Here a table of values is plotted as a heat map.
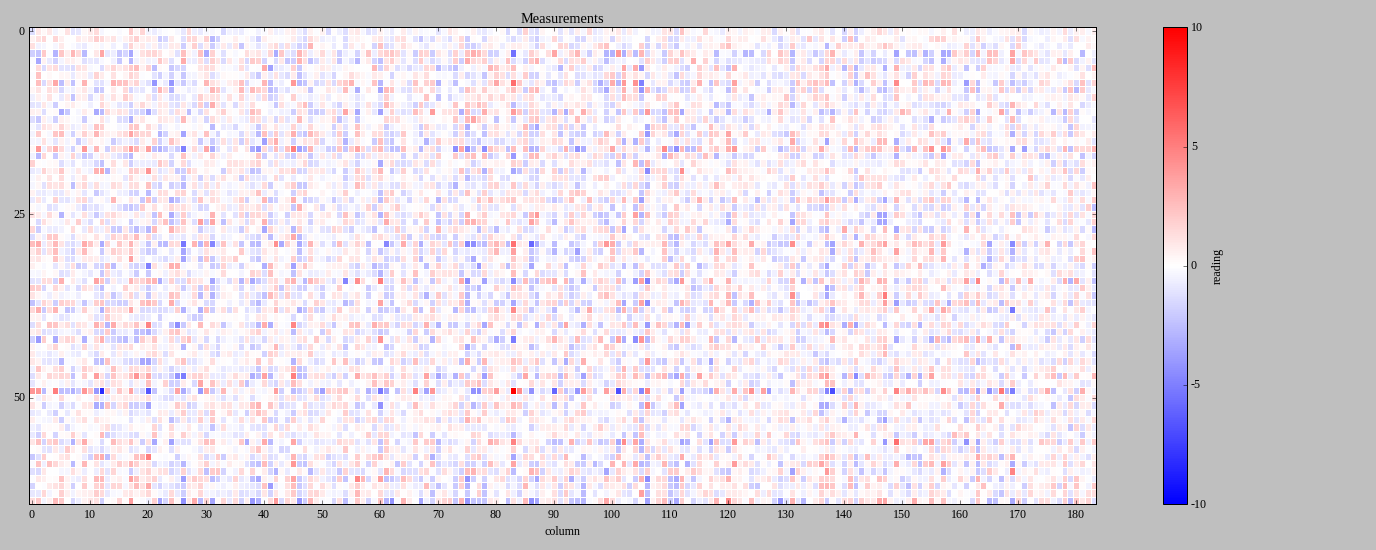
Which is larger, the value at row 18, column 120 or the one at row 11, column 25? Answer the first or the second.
the second
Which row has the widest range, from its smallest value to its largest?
49
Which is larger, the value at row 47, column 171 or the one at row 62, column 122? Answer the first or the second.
the second
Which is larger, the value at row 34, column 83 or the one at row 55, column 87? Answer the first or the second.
the second
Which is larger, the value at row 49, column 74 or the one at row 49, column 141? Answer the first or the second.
the first
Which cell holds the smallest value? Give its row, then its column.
49, 12
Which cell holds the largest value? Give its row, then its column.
49, 83
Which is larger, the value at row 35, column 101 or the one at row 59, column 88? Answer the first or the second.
the second
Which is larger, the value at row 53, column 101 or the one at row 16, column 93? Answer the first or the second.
the first
